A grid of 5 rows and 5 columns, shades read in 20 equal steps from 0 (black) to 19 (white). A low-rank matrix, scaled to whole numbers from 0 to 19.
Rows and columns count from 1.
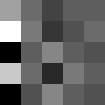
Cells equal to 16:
0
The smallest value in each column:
0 6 3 6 6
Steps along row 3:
up up down down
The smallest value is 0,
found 2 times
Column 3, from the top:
5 4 10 3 10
